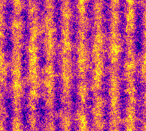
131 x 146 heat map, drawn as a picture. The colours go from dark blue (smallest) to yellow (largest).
Stripes: upright, repeating 9 times. Slope: none. Histogram: bell-shaped.
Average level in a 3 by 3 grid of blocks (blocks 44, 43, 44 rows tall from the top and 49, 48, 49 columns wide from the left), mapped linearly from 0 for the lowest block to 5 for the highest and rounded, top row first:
2 2 2
5 5 4
0 2 3
